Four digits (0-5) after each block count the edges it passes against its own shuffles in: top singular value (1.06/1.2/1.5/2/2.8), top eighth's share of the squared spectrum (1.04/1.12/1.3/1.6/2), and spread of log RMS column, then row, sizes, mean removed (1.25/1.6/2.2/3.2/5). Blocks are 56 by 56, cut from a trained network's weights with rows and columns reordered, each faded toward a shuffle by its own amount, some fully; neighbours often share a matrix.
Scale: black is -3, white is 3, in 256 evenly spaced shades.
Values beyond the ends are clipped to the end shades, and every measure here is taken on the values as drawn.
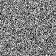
0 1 0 0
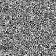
2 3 1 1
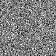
1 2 0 1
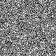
0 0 0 0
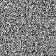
2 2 1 1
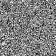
2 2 0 0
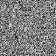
2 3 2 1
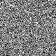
0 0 0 0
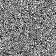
0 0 0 0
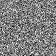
0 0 0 0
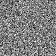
0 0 0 0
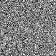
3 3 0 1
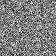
1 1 0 0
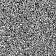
0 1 0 0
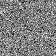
0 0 0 0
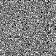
2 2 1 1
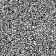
2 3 1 1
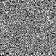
3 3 1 1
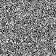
2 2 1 1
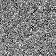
1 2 0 0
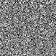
3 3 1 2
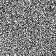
2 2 0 0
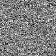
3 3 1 1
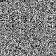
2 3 0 2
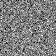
1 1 0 0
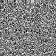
3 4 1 1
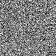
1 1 0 0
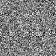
3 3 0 2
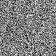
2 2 1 0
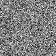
0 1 0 0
